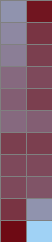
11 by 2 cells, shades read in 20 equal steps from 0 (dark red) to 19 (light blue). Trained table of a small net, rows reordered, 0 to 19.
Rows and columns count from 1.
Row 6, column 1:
9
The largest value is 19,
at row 11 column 2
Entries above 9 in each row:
1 1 1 0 0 0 0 0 0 1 1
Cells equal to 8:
2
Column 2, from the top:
1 4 5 6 5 8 5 6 7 13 19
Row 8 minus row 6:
-3 -2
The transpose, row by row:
13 12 11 9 8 9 5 6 6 4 0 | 1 4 5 6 5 8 5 6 7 13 19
